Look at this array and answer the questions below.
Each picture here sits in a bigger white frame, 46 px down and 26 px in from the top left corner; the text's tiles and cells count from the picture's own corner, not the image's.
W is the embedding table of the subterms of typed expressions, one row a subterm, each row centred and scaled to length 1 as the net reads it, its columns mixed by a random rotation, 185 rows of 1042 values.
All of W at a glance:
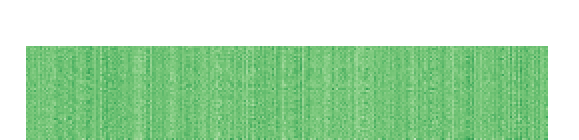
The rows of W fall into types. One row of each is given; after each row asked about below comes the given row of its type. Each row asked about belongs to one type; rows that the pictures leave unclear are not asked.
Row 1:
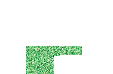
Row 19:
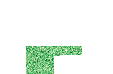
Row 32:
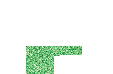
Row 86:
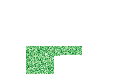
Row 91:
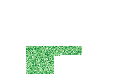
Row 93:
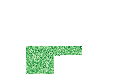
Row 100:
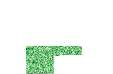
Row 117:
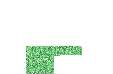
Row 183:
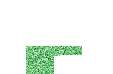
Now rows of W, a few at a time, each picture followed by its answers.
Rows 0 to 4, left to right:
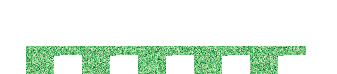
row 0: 1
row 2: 86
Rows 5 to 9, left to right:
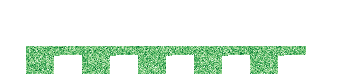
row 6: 1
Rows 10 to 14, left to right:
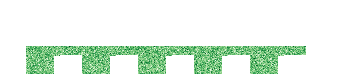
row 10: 91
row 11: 32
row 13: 117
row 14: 91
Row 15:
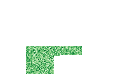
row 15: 1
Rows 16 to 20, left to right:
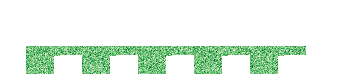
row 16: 86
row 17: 32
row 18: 1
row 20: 86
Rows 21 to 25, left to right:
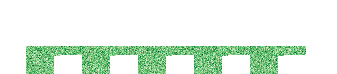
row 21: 91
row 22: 183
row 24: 86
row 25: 19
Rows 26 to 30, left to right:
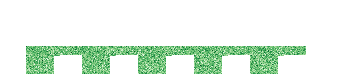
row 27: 19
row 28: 32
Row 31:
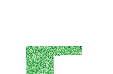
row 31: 93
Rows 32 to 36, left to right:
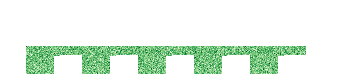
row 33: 183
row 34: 1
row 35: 19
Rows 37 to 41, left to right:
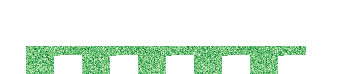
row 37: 183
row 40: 32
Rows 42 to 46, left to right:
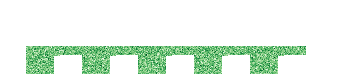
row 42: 183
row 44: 86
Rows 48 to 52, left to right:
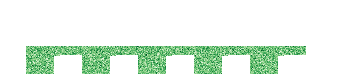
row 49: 93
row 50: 86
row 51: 91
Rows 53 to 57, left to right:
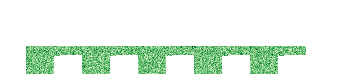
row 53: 1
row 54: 86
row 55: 93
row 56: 1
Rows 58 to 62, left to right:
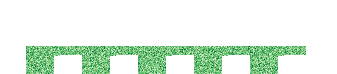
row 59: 86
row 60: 32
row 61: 93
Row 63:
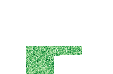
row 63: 19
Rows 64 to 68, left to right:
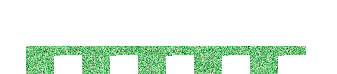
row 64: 86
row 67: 93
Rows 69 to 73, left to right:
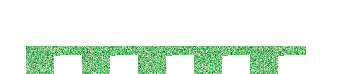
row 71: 32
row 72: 32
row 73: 1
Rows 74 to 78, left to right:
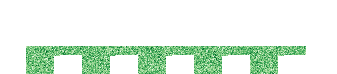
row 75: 19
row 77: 183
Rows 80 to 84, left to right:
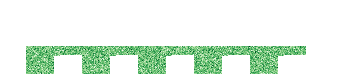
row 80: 183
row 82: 19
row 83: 93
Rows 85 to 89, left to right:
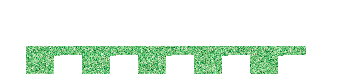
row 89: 19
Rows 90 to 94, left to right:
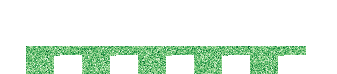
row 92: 183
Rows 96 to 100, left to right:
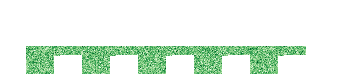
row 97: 32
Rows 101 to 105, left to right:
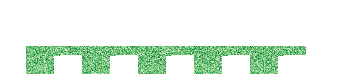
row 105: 32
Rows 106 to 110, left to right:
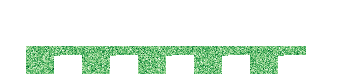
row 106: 86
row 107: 93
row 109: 91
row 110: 1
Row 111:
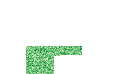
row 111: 93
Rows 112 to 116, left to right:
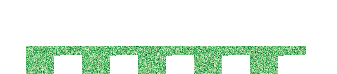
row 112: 93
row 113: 93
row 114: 86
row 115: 93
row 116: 32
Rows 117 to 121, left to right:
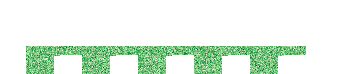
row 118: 1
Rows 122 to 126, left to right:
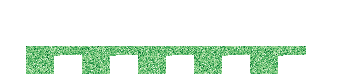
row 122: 183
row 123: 100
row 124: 86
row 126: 19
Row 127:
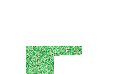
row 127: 19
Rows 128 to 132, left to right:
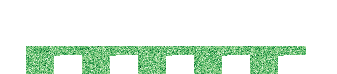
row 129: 100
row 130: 86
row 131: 19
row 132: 117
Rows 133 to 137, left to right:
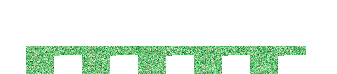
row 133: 183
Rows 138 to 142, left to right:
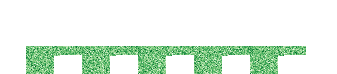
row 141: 32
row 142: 1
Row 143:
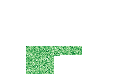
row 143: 1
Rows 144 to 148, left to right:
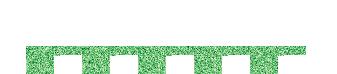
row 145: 100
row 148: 183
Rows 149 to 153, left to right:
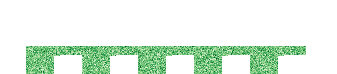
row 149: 93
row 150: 91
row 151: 86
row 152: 183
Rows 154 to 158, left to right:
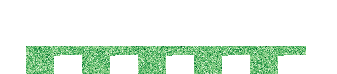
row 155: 19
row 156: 117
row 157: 32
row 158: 100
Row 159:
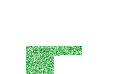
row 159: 93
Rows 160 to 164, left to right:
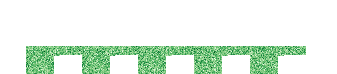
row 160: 19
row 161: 19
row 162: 183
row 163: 100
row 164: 91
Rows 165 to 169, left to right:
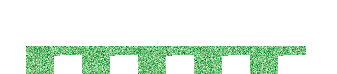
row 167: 1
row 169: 117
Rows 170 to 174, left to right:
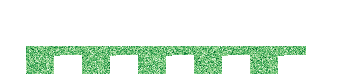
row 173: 183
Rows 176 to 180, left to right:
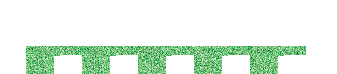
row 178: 32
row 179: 93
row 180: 1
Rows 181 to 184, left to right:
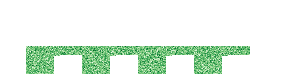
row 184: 32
